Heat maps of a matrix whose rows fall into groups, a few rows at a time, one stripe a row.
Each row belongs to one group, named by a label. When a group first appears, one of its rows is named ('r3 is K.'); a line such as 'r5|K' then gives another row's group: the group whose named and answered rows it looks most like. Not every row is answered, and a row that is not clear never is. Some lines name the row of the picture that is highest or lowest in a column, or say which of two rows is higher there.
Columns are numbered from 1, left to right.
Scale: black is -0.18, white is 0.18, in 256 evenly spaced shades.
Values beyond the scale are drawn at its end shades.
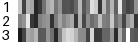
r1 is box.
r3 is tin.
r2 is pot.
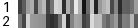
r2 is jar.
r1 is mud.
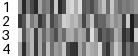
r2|tin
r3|box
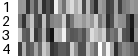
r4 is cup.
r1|mud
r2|box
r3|box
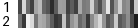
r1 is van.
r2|jar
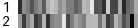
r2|box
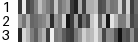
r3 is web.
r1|van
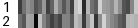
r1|mud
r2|mud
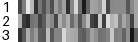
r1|jar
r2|cup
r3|tin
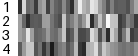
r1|web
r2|cup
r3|jar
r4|jar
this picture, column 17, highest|1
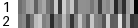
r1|pot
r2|van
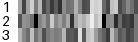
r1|jar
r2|web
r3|box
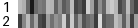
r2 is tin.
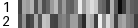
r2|cup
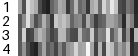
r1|jar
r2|pot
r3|van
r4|cup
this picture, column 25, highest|1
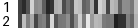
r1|mud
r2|web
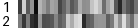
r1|web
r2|mud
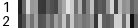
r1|tin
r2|tin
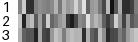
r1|van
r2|box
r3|mud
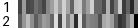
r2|pot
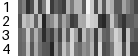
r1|cup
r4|tin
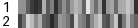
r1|cup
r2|jar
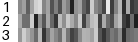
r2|box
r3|web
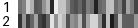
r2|van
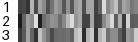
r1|mud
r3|mud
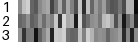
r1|pot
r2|pot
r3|box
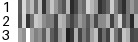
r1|web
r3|jar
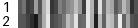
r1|cup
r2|cup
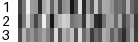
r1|pot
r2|pot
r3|pot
